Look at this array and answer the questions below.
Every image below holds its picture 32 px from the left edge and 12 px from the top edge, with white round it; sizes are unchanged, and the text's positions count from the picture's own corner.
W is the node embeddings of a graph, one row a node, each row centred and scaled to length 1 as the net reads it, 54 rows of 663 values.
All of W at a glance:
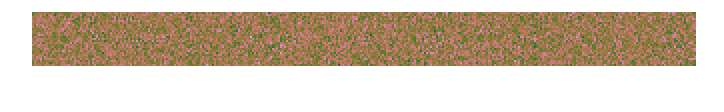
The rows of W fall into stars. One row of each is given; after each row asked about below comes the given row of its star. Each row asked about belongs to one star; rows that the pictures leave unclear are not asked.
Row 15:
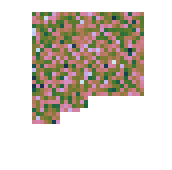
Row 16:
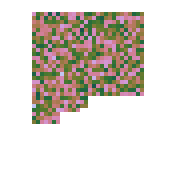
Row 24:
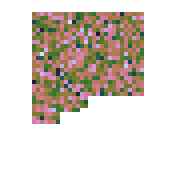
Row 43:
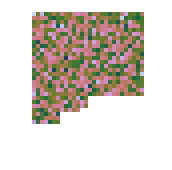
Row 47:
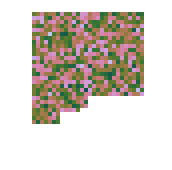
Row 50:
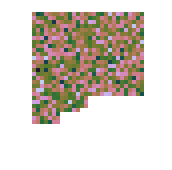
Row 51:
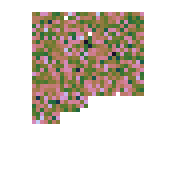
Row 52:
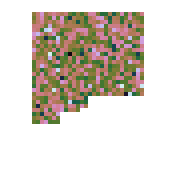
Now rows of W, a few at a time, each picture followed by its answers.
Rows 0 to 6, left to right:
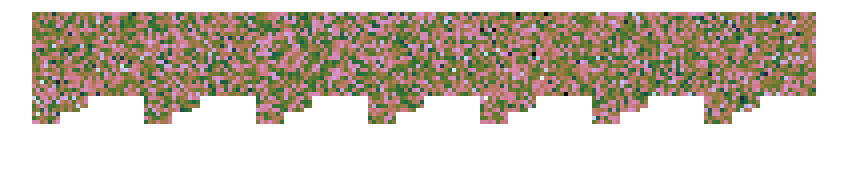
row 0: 51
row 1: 24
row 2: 24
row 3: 47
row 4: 51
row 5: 52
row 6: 50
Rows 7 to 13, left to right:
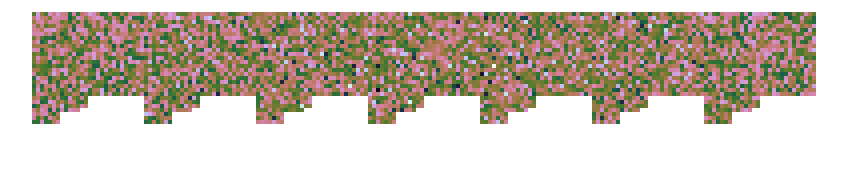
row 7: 52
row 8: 52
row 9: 51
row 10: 52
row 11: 16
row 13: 15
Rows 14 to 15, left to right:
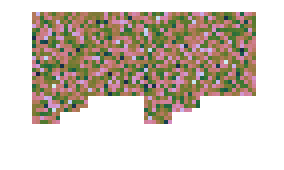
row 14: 50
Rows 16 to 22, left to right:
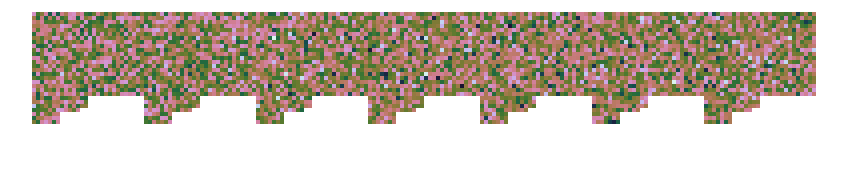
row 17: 52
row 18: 43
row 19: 16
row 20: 50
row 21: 15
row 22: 15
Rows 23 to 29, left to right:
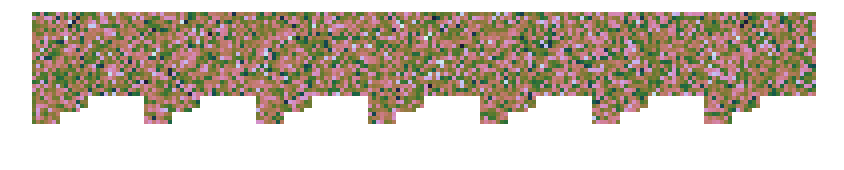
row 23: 24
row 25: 24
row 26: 16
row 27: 24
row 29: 24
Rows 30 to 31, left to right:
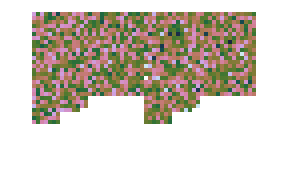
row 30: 43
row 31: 47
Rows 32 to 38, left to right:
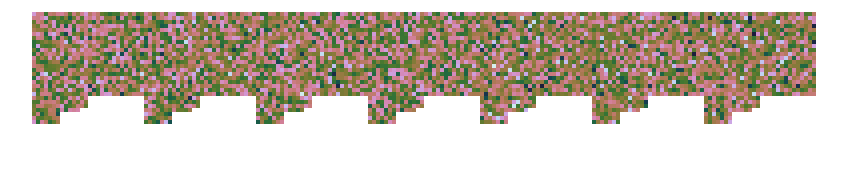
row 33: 50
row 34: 50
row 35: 50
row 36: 16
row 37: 15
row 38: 16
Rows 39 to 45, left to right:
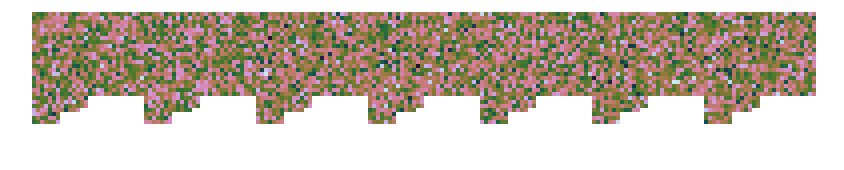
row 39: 52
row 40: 51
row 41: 50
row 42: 51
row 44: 15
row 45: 24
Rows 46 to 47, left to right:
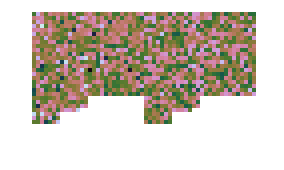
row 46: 52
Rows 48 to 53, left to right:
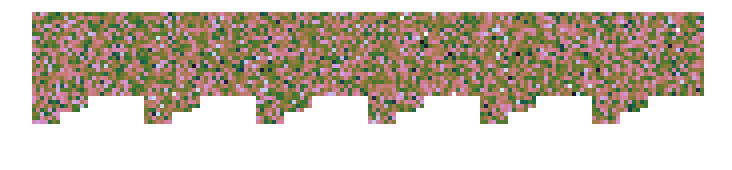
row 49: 51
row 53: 51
